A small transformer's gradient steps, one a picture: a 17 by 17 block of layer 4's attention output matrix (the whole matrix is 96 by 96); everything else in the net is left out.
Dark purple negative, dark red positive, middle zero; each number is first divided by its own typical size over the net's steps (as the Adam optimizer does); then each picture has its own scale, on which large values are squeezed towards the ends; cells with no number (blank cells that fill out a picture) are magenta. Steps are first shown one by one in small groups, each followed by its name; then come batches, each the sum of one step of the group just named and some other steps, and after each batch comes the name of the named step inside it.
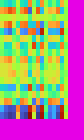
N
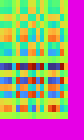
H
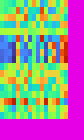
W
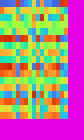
W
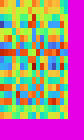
H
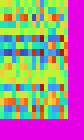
W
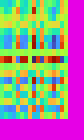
N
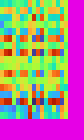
N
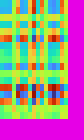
H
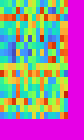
W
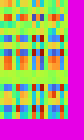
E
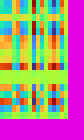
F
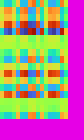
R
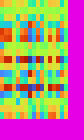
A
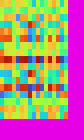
A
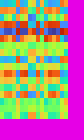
R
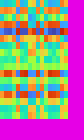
R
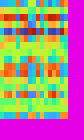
R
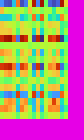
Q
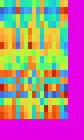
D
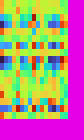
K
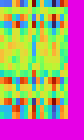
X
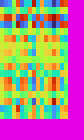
X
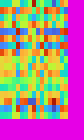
X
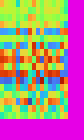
D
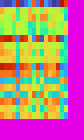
Q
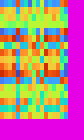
D
